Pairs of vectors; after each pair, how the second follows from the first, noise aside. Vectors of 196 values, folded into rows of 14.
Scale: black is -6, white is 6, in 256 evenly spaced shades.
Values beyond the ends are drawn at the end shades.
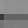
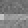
negated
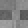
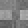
negated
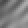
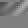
partly zeroed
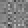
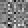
scaled up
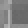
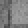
negated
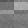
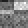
scaled up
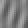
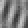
scaled up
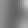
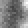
scaled up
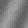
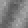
negated
